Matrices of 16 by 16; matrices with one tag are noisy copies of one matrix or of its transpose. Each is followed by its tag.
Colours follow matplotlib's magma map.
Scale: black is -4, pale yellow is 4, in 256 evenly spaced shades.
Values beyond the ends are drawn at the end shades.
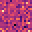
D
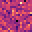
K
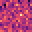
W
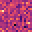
D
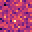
W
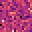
K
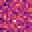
W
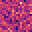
K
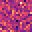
K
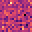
D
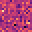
D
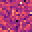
K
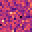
K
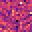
K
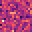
K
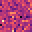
K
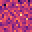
W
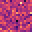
K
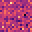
D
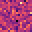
K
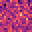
W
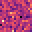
K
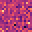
D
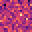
W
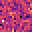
K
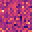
D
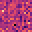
D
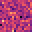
K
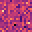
D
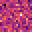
W
